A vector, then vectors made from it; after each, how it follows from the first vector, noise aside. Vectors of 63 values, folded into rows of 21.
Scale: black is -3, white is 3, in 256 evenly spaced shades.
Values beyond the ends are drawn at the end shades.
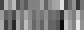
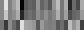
reversed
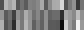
copied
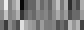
reversed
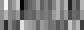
reversed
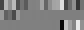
partly zeroed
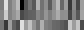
reversed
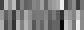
copied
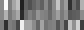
reversed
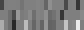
partly zeroed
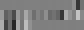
partly zeroed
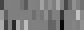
partly zeroed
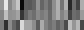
reversed
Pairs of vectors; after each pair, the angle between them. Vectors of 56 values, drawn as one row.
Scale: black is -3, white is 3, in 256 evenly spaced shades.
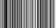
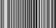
nearly opposite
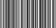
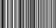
partly opposed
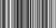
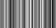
partly opposed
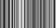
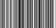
partly opposed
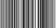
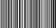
partly opposed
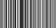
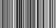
orthogonal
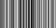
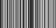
partly aligned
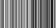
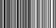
nearly opposite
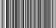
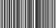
orthogonal
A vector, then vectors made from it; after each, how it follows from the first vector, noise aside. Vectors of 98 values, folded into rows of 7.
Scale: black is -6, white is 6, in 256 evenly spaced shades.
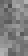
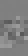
partly zeroed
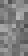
wrapped around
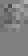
partly zeroed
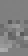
partly zeroed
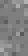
partly zeroed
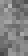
negated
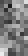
scaled up
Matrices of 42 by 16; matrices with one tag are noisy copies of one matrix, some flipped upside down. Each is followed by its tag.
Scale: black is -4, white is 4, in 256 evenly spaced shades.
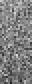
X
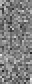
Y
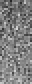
X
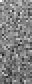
X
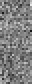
Y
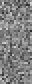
Y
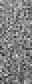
X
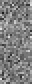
Y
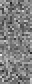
Y
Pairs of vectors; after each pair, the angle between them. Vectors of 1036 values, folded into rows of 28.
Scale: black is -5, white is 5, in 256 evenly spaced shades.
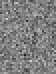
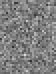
nearly opposite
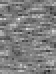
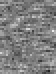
nearly parallel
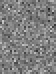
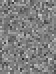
orthogonal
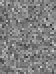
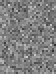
nearly opposite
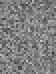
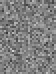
partly aligned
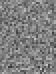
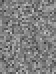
orthogonal
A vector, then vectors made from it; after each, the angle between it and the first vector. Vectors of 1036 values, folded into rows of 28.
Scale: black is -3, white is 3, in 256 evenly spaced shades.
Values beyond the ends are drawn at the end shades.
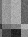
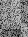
partly aligned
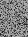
orthogonal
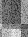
nearly opposite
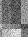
nearly opposite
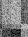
nearly parallel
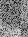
partly opposed
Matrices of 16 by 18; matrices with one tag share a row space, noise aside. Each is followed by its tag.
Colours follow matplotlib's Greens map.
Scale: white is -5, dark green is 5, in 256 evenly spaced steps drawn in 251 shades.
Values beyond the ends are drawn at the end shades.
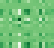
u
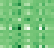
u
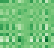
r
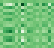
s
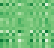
r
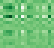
s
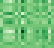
s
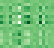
u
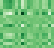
s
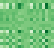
r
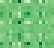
u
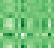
s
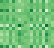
r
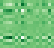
s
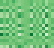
r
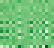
r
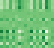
r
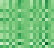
r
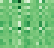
u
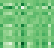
s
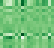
s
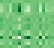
u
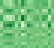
s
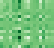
u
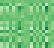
r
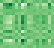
s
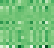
r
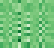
u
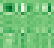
s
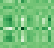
s
